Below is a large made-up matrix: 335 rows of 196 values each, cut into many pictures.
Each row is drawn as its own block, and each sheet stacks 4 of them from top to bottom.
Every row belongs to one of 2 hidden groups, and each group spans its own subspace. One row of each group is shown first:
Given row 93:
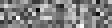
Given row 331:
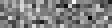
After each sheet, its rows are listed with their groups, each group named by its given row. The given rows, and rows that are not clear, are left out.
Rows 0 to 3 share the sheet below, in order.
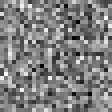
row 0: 331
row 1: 331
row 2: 93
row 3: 331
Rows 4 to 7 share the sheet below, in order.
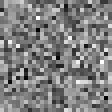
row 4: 331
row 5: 93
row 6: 331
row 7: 93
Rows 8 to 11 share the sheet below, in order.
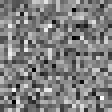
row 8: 331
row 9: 331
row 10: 93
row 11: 93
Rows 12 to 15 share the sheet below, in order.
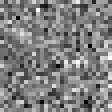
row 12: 93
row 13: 331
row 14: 331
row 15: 331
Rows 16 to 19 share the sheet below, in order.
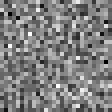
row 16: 93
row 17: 331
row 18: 93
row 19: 331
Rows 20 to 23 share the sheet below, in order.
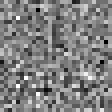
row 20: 93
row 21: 93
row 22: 331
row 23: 93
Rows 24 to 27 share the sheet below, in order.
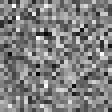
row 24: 93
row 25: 93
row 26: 331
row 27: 331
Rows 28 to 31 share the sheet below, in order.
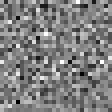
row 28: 93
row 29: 93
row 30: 331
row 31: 93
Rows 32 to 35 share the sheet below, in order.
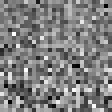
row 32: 93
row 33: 93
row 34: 331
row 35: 331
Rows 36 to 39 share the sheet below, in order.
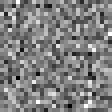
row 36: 93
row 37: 331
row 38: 331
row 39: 331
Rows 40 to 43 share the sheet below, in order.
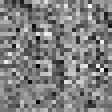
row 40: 331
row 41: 93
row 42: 93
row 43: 331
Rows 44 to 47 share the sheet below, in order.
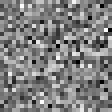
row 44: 331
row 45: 331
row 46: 331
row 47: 93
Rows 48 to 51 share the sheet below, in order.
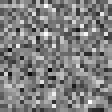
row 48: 93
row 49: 93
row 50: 331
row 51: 331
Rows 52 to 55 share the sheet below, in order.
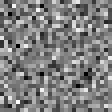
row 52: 93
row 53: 93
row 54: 331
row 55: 93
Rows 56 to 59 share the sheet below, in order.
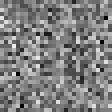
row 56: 331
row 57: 93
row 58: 93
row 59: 331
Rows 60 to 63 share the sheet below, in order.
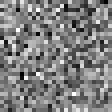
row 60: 331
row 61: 93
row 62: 331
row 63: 331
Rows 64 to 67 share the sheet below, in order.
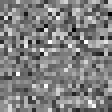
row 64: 331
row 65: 331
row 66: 93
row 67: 331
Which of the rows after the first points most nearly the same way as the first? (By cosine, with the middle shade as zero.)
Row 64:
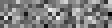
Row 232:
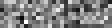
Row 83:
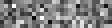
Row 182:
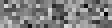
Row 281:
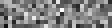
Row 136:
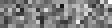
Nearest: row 136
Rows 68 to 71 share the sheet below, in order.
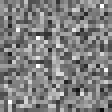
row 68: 331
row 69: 93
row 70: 93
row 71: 331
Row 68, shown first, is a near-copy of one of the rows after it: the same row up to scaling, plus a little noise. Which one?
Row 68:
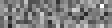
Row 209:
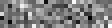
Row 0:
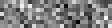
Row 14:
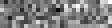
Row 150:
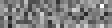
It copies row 150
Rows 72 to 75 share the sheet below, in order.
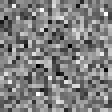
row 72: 93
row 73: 331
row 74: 93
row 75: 93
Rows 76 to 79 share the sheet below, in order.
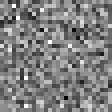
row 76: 93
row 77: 331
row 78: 331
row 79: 331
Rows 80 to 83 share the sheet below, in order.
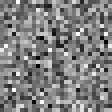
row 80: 93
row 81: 93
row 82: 93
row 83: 93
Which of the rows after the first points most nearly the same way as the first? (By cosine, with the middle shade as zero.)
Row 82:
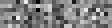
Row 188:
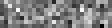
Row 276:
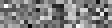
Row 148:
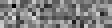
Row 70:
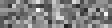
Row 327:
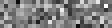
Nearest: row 276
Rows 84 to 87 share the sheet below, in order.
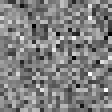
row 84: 331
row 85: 331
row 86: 331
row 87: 93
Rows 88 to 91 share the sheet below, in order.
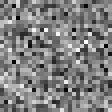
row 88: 93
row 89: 331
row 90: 93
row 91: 331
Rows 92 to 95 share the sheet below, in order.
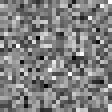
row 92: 331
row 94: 331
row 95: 331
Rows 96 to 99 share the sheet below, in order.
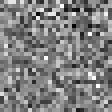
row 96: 331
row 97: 331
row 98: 331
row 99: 93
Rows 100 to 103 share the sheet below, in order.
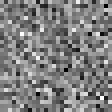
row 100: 93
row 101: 331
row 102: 93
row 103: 93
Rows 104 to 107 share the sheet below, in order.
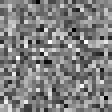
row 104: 331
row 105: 331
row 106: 93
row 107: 93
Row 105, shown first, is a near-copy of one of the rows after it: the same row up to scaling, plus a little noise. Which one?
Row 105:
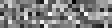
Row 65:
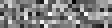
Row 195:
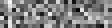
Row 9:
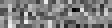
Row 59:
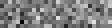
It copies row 65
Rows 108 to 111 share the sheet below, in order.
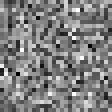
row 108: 331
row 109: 331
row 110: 93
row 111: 331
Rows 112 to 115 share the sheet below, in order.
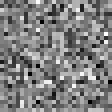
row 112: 331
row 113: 93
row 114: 331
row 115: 331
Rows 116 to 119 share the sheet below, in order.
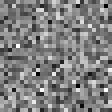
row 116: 93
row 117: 93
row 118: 331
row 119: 93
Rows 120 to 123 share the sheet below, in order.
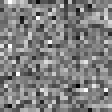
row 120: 331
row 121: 331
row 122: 93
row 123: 93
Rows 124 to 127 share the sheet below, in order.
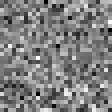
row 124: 331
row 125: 331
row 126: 93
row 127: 331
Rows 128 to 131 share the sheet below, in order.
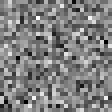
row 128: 331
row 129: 93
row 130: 93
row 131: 93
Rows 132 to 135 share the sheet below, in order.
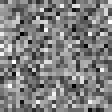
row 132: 331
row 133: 331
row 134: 93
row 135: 331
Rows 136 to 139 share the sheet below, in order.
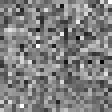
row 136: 331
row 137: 331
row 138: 331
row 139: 331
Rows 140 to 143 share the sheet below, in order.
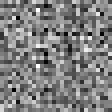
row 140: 93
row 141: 331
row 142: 93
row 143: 93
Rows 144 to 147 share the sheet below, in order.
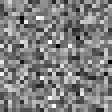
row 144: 331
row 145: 331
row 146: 331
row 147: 331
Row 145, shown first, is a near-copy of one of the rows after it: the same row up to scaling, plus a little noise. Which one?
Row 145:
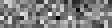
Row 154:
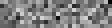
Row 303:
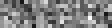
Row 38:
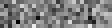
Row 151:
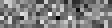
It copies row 151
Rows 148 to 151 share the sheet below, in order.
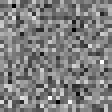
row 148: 93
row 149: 331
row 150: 331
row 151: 331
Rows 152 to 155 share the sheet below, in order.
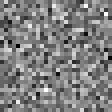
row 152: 93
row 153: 93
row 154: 331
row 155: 93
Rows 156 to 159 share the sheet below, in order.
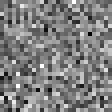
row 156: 331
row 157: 331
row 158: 93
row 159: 93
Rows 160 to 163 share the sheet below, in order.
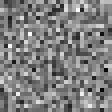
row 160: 331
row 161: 331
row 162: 93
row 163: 331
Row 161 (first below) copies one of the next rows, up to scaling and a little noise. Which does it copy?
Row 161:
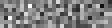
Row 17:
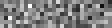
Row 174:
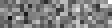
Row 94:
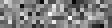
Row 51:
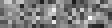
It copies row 17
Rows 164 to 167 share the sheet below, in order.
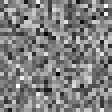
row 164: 93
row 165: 93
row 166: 331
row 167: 93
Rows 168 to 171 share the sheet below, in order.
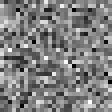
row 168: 331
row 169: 93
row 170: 331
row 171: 331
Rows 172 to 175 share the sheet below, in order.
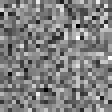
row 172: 93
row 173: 331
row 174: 331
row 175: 93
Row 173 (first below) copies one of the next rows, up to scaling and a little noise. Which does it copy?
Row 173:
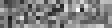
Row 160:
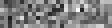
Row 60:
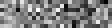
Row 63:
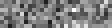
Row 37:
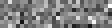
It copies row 160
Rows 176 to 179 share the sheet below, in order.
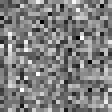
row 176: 331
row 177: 331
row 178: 331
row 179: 331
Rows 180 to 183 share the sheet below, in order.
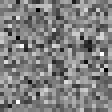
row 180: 93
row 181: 331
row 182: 93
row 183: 93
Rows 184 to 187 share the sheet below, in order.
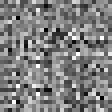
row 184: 93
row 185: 331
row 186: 93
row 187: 93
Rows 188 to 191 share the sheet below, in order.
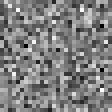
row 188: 331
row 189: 93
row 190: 93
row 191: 331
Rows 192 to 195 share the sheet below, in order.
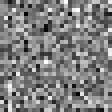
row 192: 331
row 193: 331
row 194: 93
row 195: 331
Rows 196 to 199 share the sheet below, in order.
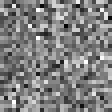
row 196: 93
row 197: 93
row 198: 331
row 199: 93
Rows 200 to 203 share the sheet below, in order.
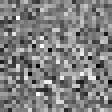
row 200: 93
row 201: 93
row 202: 331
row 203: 93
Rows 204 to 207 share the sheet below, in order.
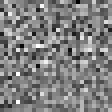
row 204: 93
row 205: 331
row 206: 93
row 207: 93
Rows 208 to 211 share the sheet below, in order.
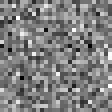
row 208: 93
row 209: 331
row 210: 331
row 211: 331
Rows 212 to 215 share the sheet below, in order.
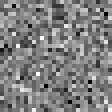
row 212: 93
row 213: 93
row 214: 331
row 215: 331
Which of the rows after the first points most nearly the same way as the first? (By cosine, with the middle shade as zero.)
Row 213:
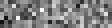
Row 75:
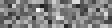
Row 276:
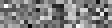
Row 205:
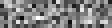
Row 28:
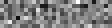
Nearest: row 75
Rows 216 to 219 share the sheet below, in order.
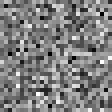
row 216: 93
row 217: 331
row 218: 331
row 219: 93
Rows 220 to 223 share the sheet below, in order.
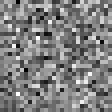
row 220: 93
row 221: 93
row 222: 331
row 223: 331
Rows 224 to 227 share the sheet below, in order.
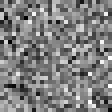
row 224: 93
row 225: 93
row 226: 331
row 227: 331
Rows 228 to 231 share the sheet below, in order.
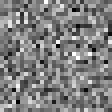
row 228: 331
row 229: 331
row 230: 93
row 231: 93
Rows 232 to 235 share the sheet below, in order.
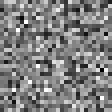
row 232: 331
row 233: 93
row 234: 93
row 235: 93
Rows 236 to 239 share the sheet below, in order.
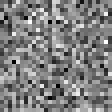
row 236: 93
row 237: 93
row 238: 93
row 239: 331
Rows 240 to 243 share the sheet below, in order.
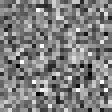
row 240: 93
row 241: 93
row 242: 331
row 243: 93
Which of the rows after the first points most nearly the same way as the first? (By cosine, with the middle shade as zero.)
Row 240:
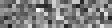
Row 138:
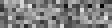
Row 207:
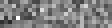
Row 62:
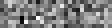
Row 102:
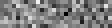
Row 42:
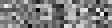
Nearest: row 207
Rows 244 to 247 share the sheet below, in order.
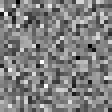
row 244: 93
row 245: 331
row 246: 93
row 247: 331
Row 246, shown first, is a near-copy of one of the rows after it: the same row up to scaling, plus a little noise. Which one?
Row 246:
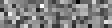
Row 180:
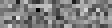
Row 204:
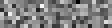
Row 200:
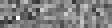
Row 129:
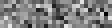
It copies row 204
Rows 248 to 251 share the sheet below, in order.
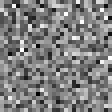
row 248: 93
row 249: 331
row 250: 331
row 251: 93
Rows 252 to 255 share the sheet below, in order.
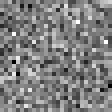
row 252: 331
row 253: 93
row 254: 93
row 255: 331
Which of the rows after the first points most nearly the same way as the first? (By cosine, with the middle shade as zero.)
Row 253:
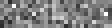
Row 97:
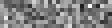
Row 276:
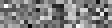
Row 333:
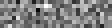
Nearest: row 333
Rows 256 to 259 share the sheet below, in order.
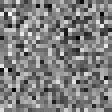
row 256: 93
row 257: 331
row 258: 93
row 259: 93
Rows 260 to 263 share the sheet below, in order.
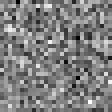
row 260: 93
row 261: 331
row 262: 331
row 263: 331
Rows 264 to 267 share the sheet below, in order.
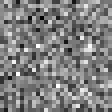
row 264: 93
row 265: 331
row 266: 93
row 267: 331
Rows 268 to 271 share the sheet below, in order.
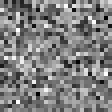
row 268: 331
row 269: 93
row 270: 331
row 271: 93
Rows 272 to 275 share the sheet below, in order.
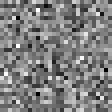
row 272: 93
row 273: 93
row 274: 93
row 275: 93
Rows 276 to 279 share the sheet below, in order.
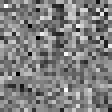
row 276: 93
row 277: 93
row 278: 93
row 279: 331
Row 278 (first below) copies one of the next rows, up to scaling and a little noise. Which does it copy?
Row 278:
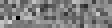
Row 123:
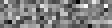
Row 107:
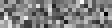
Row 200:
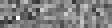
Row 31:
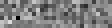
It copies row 31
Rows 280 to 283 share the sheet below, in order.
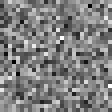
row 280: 331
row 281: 331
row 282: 93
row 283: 331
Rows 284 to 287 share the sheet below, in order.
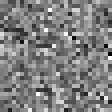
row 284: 331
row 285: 331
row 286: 331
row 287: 93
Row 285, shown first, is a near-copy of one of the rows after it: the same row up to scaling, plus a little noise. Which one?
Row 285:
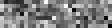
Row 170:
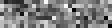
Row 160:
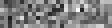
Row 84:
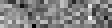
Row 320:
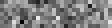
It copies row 170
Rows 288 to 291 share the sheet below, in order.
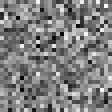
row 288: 93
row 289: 331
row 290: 331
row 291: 331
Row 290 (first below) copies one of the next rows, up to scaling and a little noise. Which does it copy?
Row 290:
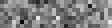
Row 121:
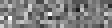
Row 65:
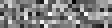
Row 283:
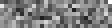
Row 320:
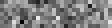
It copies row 320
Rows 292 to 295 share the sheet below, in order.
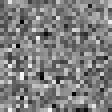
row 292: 331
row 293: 93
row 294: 331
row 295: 331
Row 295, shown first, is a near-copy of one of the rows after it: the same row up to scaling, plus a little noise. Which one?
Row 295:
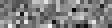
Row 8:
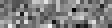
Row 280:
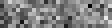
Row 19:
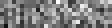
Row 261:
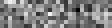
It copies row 8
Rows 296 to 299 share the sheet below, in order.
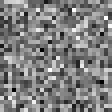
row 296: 331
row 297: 331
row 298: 331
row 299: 93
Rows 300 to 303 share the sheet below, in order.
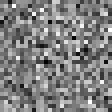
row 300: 93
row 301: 331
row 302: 93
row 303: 331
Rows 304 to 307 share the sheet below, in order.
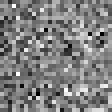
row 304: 93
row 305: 331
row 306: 93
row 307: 331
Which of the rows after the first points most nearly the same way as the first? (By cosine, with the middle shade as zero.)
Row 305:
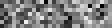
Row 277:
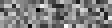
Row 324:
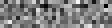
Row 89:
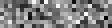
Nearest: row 324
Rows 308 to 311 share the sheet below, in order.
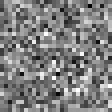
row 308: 331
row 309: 93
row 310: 331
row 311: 331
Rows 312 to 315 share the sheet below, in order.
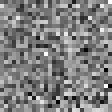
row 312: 331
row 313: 331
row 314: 93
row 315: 331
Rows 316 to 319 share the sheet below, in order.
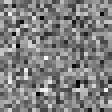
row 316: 93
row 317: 93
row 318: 331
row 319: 93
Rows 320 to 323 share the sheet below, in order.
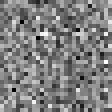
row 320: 331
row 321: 93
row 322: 93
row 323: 93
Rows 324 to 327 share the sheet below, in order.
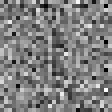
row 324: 93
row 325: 93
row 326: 93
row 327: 93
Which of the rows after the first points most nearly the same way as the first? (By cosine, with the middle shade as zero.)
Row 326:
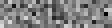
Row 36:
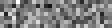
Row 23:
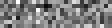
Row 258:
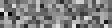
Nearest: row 23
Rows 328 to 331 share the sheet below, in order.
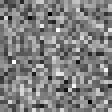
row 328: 331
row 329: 331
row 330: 93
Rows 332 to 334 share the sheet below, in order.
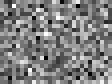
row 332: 93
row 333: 93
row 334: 331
